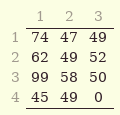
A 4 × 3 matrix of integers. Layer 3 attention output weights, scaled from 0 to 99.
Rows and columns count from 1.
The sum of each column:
280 203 151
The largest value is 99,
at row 3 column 1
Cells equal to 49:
3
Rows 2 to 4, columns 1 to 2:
62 49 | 99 58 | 45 49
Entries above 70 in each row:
1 0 1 0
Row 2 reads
62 49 52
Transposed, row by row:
74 62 99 45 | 47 49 58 49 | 49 52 50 0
